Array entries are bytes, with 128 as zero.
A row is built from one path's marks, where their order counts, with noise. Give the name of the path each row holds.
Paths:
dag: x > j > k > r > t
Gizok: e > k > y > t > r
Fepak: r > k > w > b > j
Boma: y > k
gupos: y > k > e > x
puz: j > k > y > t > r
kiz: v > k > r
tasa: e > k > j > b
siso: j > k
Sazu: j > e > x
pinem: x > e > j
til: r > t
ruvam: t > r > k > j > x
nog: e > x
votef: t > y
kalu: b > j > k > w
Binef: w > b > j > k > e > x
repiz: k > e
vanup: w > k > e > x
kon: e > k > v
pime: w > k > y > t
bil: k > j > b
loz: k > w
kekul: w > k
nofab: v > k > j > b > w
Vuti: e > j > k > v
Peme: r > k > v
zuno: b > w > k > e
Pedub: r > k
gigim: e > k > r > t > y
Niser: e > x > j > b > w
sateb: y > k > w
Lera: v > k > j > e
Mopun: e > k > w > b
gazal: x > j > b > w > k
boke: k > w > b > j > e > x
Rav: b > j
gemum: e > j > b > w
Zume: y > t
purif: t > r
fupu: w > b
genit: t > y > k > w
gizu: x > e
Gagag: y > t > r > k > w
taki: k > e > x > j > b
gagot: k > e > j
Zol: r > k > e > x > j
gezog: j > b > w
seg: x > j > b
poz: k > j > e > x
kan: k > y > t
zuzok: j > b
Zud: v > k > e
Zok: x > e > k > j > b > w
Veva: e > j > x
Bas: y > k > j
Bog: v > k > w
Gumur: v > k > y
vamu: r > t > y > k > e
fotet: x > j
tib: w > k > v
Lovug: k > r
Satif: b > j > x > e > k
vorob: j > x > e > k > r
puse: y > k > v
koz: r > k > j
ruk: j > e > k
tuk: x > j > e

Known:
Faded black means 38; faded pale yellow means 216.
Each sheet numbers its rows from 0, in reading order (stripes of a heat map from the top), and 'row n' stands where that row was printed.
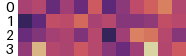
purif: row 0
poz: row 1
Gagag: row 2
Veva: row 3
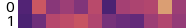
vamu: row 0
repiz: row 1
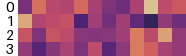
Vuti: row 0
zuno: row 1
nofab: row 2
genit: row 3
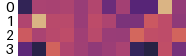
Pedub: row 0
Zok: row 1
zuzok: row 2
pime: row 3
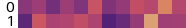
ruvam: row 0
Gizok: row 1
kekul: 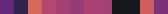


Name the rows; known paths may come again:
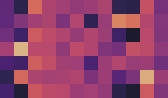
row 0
pime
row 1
Gagag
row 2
boke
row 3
Zok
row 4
sateb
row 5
Zol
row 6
loz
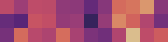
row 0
Zud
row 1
puse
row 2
Vuti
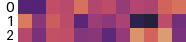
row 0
siso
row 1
fupu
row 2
Gumur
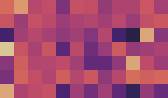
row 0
seg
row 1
gezog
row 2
Fepak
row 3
Rav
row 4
kon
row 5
vorob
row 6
zuno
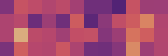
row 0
Mopun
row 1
purif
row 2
tuk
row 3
tasa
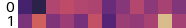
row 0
kan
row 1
til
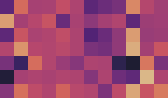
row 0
gigim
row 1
kalu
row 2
Gizok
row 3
gemum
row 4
tib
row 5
koz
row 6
Sazu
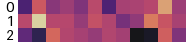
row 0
vamu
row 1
pinem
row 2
kekul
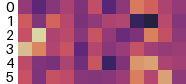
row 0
genit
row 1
Binef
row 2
gizu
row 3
Satif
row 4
votef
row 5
nofab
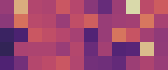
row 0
Veva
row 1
dag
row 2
Bas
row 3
Pedub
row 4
repiz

